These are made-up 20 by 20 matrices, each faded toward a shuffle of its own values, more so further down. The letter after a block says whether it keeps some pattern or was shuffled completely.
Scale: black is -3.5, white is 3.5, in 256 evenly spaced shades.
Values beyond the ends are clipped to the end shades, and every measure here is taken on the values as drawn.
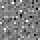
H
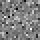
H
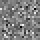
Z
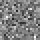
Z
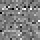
Z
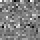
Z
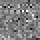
Z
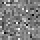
H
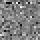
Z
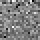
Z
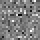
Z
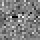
Z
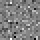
H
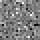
H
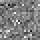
H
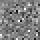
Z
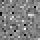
H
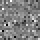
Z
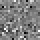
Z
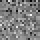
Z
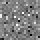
H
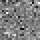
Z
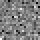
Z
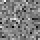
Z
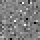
H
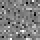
H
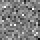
H
